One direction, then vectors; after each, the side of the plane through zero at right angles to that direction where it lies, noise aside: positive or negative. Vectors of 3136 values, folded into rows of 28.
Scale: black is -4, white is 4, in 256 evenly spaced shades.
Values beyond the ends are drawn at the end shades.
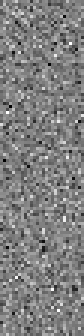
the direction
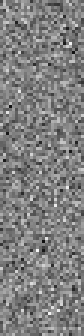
positive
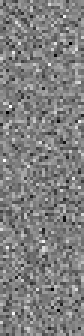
negative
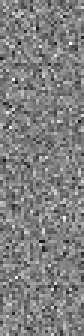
positive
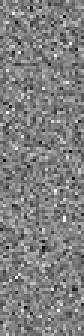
positive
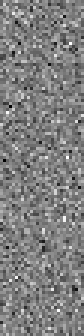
positive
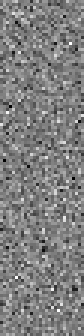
positive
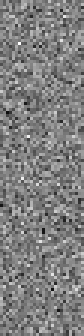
negative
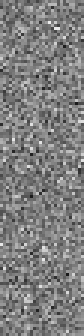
negative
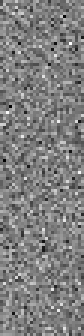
positive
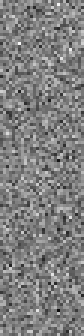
negative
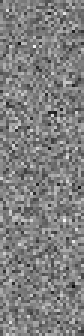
positive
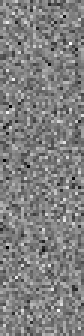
positive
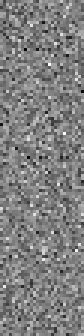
negative
